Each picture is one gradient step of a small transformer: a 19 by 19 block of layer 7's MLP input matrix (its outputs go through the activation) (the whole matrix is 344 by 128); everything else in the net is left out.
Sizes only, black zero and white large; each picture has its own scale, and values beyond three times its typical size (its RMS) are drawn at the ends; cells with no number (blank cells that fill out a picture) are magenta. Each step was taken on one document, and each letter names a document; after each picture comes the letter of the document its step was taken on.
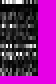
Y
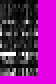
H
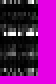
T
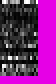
Y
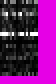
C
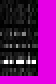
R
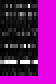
R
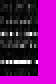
R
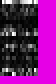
C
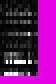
R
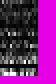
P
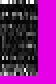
C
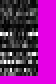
P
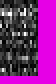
H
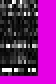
P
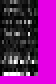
R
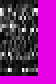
H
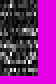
P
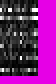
H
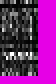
Y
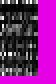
Y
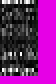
Y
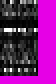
C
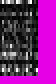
Y
